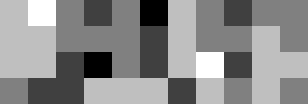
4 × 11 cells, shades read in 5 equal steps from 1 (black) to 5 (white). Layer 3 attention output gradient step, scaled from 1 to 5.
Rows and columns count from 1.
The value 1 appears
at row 1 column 6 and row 3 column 4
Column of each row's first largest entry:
2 1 8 4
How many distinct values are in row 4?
3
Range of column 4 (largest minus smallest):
3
